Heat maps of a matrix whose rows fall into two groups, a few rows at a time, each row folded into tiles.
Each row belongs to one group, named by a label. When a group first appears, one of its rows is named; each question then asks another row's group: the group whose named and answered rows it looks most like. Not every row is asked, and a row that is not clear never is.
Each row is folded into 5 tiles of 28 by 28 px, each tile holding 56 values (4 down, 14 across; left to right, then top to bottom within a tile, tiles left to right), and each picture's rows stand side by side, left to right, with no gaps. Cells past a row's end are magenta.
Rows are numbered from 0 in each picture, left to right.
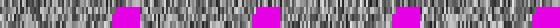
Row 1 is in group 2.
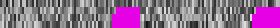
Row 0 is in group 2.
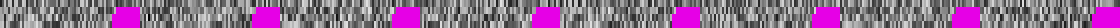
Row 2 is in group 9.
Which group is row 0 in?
2
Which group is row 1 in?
9
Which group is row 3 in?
2
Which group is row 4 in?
2
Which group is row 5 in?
2
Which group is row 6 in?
9
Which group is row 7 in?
9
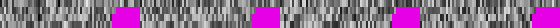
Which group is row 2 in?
2
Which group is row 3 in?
9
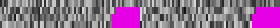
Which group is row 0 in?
9
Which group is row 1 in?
9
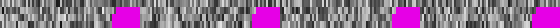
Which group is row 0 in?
9
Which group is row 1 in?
2
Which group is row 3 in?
2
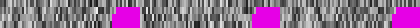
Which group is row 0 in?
2
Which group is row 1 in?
2
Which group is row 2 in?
2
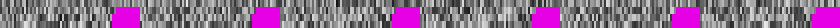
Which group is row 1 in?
9
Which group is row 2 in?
9
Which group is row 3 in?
9
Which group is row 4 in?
9
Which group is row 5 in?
9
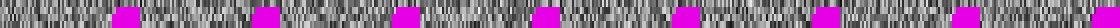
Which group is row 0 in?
2
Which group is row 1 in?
9
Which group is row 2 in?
2
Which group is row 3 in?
2
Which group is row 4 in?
9
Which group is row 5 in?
9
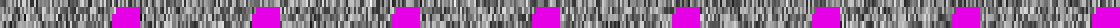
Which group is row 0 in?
2
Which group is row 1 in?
2
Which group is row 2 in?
9
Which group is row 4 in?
2
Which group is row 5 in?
2
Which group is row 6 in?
9
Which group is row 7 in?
2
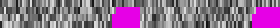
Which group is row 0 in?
9
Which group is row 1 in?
2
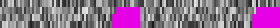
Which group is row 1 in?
2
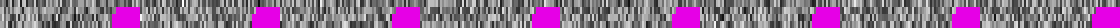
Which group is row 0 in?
2
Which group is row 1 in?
2
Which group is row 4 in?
9
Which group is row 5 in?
9
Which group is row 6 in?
9
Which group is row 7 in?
9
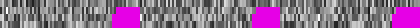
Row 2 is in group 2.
